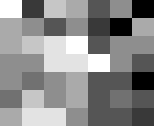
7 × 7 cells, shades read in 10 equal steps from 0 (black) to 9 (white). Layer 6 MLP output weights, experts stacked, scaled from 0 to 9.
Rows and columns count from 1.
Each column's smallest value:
4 2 3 5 2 0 0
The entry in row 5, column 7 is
0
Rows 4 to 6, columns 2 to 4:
5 8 8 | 4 5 6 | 7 5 6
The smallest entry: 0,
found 3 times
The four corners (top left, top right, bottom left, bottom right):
9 0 6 2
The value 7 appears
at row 1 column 3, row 3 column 2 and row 6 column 2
